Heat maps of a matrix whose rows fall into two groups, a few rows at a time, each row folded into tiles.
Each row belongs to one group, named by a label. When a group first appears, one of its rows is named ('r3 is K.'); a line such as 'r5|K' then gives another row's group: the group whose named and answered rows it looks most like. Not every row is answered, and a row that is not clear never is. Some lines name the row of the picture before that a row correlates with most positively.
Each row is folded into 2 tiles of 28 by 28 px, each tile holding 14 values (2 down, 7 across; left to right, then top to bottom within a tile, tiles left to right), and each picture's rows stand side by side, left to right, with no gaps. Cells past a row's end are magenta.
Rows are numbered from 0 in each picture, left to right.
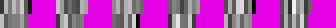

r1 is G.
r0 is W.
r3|G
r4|W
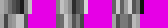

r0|G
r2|W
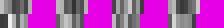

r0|G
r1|G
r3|G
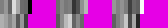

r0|W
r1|G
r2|G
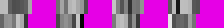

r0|G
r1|W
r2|G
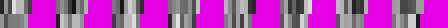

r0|W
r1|G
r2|W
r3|G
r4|W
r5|G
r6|G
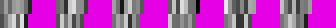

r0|W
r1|W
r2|W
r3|W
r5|G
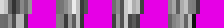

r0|G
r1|W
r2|W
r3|W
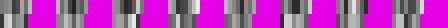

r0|G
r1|G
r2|G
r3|G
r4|G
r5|G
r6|W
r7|G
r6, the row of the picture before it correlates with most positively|3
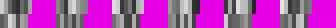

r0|G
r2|G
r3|W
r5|G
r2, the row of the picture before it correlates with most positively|3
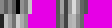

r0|G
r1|W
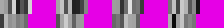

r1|G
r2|W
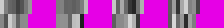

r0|G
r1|G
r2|G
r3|W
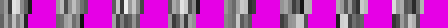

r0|W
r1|W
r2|W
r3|W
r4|W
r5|G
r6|G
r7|G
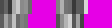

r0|W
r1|G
